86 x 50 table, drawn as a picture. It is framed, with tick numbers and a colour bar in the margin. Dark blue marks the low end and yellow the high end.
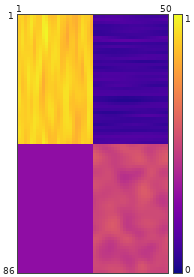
The table splits into 2 rows of 2 panels. Panel 1,1: very high, streaked downward, faint in contrast. Panel 1,2: very low, streaked across, faint in contrast. Panel 2,1: low, flat. Panel 2,2: middling, blotchy, faint in contrast.
